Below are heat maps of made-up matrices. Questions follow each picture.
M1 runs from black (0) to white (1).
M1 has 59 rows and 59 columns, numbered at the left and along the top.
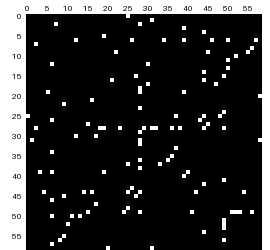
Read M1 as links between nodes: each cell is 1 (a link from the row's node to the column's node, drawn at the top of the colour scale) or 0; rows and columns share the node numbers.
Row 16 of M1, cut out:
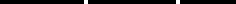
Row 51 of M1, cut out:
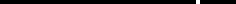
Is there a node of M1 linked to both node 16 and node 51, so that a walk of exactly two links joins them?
no
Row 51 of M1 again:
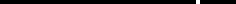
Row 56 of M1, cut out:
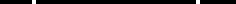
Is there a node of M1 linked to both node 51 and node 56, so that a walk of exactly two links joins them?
yes
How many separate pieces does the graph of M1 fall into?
1
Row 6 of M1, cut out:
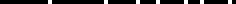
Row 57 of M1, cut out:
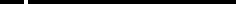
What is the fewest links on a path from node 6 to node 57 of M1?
1
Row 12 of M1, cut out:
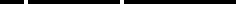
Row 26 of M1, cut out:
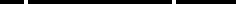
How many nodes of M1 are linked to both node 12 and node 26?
1
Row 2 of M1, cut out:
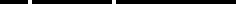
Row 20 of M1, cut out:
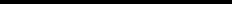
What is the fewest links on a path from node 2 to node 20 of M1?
4
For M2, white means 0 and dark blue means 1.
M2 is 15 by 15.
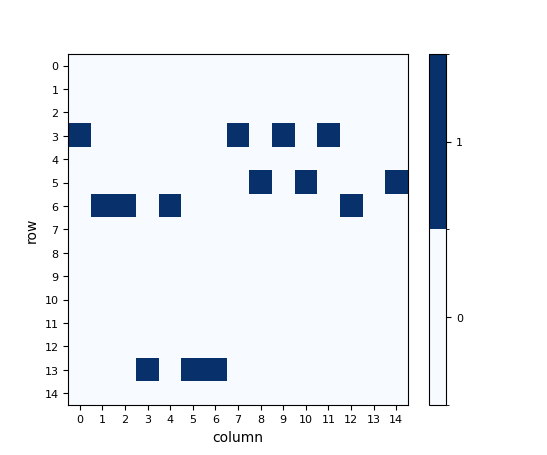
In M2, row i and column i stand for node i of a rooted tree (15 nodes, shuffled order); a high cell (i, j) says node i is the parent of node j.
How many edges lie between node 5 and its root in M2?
1
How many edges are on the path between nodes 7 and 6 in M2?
3
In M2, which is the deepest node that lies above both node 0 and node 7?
3
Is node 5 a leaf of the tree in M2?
no
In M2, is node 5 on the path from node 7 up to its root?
no
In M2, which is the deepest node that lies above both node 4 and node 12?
6
